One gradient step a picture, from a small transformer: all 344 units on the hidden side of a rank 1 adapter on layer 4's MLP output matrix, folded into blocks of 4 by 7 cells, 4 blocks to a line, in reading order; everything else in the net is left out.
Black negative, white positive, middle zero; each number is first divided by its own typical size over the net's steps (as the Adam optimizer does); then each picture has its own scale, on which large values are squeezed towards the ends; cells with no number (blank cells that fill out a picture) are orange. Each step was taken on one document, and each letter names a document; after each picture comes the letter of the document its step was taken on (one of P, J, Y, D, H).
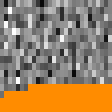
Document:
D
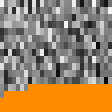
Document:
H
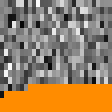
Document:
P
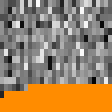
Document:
P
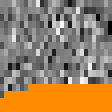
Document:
P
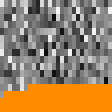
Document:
H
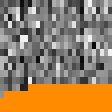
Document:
H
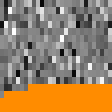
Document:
D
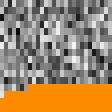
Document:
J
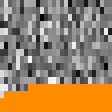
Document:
D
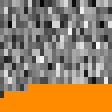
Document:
P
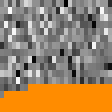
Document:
D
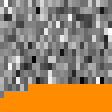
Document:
D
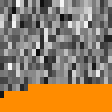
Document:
P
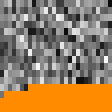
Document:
J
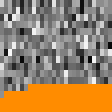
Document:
H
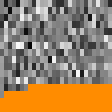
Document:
D
